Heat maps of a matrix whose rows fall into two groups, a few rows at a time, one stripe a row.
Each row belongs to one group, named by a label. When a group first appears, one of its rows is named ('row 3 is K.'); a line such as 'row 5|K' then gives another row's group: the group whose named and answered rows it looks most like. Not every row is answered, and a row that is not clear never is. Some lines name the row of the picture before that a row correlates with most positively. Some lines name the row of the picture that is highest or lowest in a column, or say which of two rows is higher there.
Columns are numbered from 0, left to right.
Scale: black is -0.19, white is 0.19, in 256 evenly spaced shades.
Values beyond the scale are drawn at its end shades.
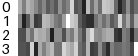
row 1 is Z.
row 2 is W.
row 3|Z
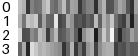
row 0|Z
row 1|W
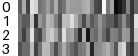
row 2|Z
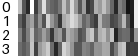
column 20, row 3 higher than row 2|No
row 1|Z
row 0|Z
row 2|W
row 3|Z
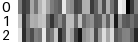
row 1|W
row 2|W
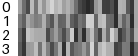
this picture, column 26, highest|0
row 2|W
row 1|W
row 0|Z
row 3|W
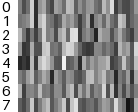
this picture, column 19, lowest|2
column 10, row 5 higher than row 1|Yes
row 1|Z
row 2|Z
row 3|Z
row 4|Z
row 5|W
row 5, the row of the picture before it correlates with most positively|1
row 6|W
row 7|Z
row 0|W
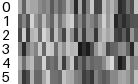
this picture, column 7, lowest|4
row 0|W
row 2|W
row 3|Z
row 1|W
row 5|Z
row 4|W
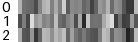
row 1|W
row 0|Z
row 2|Z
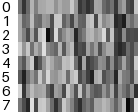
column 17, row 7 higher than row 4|Yes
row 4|Z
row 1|W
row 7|Z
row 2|W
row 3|W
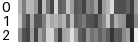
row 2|Z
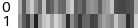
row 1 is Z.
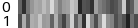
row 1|W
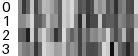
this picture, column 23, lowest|3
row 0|Z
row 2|Z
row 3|Z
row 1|Z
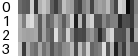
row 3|W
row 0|Z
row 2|W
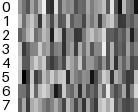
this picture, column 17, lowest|6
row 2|W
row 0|W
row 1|W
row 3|W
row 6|Z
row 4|W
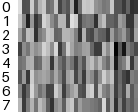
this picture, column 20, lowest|3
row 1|Z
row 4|W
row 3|W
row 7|W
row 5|W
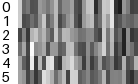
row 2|W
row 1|W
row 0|W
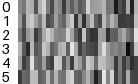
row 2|Z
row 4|W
